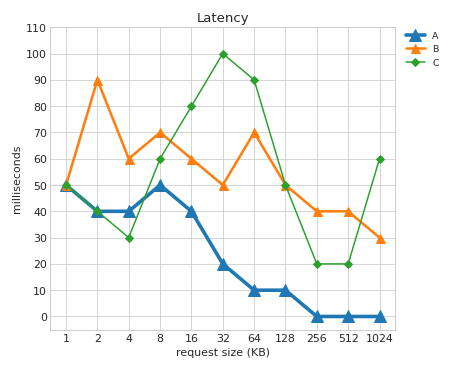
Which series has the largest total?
B
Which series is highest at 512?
B
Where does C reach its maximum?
32
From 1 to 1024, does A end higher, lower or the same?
lower
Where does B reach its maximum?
2
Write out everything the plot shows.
Title: Latency
x-axis: request size (KB), ticks 1 2 4 8 16 32 64 128 256 512 1024
y-axis: milliseconds, ticks 0 10 20 30 40 50 60 70 80 90 100 110
Legend: A, B, C
Values:
A: 50 40 40 50 40 20 10 10 0 0 0
B: 50 90 60 70 60 50 70 50 40 40 30
C: 50 40 30 60 80 100 90 50 20 20 60
